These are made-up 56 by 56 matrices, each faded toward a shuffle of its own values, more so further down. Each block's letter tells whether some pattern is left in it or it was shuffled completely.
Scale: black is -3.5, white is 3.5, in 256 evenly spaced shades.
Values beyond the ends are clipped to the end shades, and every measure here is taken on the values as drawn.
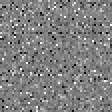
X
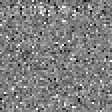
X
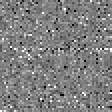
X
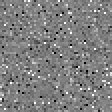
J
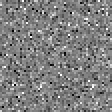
J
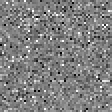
X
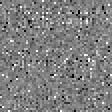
X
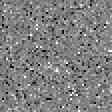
J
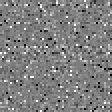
X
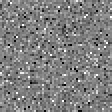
J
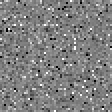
J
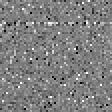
X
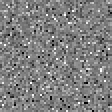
J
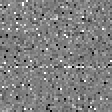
X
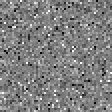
X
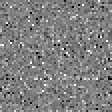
X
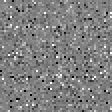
X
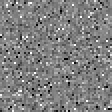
J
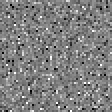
J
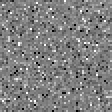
J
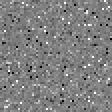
J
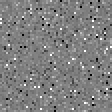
J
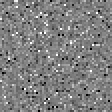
J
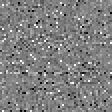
X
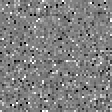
X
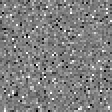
J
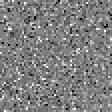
X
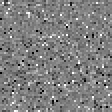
X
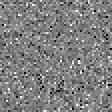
X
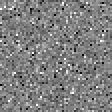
J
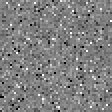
J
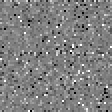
X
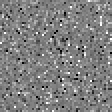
J
